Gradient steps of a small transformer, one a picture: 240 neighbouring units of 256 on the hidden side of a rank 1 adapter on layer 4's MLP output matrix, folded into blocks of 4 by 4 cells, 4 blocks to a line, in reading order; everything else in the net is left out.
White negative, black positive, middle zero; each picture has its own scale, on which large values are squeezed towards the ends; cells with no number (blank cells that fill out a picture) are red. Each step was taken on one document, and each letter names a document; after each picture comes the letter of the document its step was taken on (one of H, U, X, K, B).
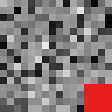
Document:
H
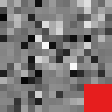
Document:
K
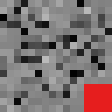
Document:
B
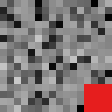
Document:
H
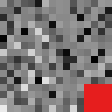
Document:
H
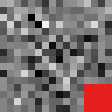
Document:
B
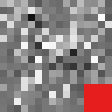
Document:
B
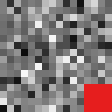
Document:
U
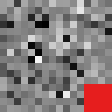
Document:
K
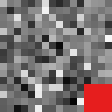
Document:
U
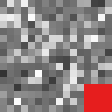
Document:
B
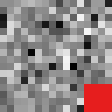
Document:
K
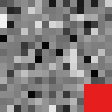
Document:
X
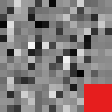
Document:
X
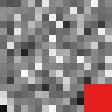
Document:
U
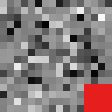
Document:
K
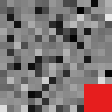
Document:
H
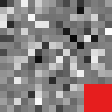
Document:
K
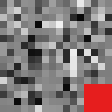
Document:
K
